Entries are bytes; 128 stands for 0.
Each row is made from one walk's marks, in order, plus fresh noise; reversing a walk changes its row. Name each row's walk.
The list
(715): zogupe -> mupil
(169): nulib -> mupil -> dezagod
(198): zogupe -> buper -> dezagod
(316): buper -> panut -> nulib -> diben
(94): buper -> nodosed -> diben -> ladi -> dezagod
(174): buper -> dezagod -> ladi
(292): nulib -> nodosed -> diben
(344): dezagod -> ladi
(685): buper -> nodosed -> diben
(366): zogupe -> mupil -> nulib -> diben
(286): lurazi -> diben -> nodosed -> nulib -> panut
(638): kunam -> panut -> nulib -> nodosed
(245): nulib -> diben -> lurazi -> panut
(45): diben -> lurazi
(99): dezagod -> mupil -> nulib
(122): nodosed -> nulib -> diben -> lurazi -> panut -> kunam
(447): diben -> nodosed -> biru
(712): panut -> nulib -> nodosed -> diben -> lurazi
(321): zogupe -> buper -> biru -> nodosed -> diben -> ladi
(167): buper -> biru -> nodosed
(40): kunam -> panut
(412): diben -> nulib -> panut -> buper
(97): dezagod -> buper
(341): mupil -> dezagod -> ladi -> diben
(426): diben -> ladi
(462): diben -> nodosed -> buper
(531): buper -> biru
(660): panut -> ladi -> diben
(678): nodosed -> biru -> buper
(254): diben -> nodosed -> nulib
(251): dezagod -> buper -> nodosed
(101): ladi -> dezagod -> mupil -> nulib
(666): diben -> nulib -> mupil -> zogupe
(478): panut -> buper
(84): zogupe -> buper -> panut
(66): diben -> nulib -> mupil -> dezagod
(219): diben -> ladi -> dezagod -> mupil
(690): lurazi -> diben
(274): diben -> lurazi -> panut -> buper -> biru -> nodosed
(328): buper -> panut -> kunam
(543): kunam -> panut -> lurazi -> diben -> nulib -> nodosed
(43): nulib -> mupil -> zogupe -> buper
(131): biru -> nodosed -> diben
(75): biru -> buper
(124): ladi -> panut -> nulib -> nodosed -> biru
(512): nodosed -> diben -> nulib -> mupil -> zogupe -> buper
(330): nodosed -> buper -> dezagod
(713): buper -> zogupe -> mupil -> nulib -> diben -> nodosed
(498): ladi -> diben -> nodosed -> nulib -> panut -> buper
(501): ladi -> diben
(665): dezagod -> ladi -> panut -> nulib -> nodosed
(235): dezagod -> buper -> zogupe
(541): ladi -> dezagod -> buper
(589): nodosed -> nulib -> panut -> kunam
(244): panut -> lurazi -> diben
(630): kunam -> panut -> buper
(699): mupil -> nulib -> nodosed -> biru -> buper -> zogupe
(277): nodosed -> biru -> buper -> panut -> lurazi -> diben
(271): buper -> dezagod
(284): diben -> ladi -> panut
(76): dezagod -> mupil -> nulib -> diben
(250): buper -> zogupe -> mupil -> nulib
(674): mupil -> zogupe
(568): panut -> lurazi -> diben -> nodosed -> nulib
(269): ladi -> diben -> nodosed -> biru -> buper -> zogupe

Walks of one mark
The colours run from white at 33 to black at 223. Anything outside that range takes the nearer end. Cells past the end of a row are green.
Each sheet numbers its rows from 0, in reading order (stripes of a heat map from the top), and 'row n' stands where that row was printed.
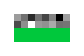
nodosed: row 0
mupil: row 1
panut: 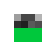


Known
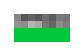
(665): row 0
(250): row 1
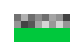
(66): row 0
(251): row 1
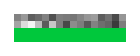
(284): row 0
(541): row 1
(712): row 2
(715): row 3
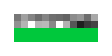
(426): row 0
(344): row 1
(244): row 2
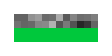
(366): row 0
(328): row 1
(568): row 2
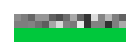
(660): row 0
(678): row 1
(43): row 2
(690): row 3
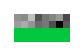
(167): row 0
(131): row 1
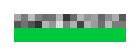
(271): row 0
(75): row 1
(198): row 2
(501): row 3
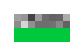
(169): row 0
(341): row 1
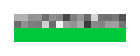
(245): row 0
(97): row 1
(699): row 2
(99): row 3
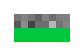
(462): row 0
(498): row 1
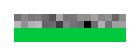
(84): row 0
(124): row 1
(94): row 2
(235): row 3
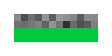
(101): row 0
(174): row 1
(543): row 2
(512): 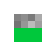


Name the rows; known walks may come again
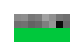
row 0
(122)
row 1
(292)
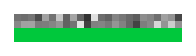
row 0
(99)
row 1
(531)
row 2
(43)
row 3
(76)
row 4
(713)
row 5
(251)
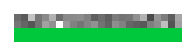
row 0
(316)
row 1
(330)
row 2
(286)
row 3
(250)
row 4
(254)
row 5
(412)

